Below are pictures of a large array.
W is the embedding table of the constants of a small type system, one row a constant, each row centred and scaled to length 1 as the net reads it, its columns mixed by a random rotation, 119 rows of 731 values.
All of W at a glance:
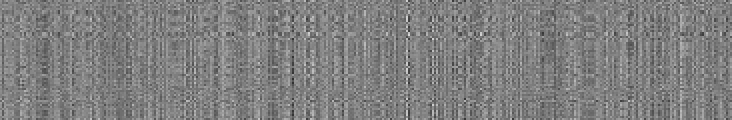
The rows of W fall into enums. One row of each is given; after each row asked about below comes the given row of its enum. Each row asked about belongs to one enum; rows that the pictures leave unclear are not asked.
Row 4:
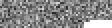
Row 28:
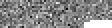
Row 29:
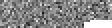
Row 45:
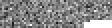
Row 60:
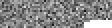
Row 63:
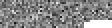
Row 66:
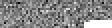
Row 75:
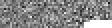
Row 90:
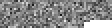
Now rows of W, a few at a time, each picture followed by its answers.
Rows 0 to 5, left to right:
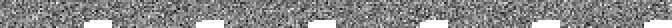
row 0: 63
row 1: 28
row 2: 66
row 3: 75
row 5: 29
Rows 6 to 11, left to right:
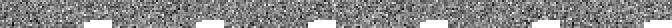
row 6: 45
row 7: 28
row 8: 29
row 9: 28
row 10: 75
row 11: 45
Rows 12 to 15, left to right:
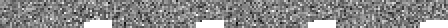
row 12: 75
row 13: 45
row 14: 45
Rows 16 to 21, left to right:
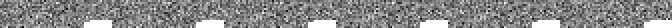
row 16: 28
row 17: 4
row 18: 63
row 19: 63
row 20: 63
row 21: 60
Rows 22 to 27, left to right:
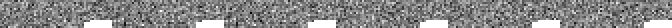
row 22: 90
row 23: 45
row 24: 45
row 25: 4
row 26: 60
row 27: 63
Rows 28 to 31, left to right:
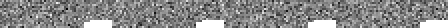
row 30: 63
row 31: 60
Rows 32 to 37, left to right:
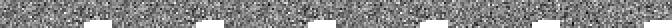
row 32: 75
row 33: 75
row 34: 75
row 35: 75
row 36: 29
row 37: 45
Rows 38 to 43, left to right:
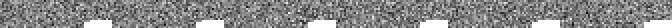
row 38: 60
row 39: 60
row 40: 75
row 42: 4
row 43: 45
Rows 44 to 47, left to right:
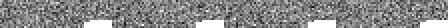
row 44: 4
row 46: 45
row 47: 60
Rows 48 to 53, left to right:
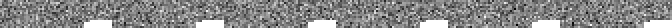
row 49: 45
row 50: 60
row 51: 63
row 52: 28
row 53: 45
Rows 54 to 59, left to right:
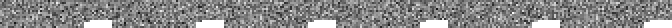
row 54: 63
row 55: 45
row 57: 60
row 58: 75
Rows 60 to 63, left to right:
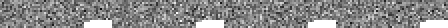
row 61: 75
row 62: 4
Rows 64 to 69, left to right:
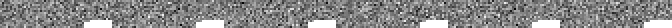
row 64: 60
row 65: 28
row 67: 75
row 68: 28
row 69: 4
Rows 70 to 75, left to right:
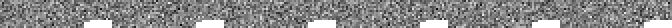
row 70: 60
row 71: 28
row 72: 4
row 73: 60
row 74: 90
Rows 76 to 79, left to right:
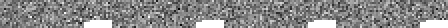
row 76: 75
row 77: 28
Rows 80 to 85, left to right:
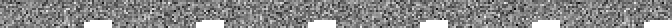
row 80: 66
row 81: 63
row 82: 4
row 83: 60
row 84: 28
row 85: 66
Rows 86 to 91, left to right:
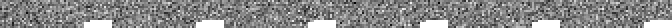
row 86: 45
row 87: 4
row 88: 75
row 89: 66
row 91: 4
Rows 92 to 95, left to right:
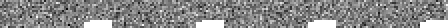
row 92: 28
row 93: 45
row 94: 4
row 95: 29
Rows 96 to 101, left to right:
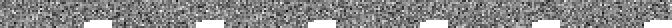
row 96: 63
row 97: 45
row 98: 63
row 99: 4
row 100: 90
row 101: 29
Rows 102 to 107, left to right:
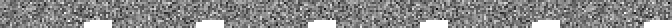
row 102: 75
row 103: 4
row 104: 60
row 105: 60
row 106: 4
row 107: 75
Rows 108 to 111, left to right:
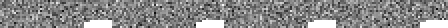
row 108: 63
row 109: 29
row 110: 4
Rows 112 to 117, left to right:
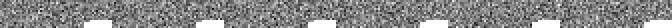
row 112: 63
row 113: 60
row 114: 60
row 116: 29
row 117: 4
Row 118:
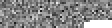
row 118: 63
